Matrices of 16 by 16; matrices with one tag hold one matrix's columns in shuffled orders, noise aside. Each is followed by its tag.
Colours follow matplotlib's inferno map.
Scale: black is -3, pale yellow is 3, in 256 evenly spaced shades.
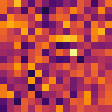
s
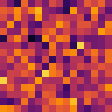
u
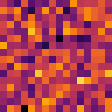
u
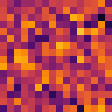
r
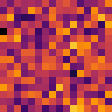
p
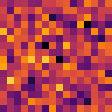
r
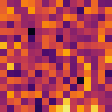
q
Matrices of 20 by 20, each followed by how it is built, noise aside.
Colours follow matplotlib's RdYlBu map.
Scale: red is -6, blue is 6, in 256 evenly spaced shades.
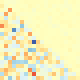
lower triangular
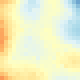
smooth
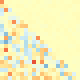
lower triangular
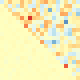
upper triangular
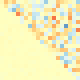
upper triangular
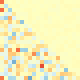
lower triangular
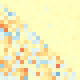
lower triangular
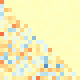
lower triangular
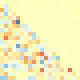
lower triangular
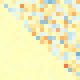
upper triangular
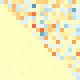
upper triangular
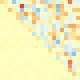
upper triangular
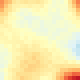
smooth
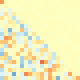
lower triangular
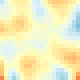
smooth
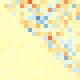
upper triangular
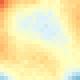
smooth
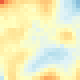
smooth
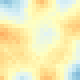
smooth
